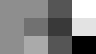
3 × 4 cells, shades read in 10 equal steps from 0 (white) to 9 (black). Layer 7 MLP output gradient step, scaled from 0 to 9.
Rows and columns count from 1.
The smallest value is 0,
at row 1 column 4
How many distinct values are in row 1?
3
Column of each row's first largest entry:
3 3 4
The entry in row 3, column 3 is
6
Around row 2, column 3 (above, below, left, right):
6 6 5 1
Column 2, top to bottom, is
4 5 3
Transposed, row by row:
4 4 4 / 4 5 3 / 6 7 6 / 0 1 9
